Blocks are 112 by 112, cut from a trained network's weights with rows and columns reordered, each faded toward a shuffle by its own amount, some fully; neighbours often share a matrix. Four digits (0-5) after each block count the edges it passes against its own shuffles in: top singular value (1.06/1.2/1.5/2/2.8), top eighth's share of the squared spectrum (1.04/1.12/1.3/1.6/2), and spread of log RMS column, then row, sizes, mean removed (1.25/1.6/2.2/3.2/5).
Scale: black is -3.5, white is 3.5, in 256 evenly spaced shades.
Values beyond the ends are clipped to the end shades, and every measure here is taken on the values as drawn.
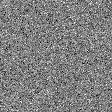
0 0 0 0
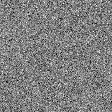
2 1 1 0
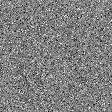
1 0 0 0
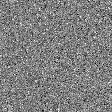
2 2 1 0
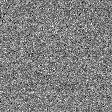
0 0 0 0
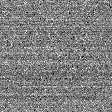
3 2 1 0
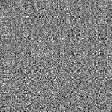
4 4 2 3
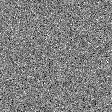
0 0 0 0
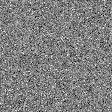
0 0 0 0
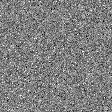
1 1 0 0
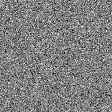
2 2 0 0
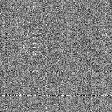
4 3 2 2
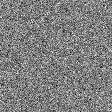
0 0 0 0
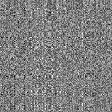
4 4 2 2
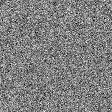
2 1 0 0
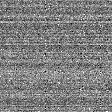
4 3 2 2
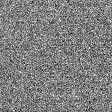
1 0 0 0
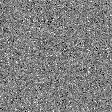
1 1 0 0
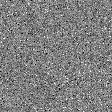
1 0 0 0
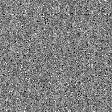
2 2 0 1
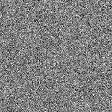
3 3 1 0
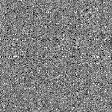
3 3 1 2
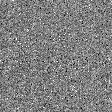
1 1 0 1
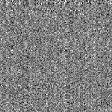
4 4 1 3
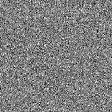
3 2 1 0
